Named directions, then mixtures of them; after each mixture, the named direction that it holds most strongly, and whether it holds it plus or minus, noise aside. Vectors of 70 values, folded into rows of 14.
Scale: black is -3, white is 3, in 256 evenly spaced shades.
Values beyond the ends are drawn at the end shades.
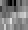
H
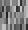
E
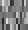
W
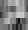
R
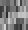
E, plus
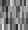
W, minus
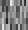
W, minus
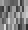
E, plus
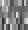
W, plus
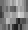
R, plus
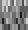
W, plus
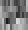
R, minus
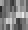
R, plus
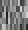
E, plus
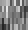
E, minus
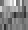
H, minus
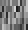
E, plus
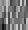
E, minus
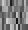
W, plus
